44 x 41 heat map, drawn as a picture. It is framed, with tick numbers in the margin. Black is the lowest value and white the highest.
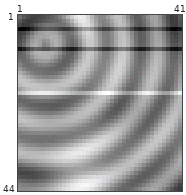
Overall the values sit about 60% of the way up the scale. Concentric rings centre on the top left. Rows 4, 9 and 20 stand out from the rest. The bottom middle is the ninth with the highest average.
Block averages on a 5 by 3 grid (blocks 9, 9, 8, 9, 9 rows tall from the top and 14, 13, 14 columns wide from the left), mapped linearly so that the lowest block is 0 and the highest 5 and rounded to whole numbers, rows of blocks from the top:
0 3 0 | 3 4 2 | 3 3 3 | 3 4 3 | 3 5 2
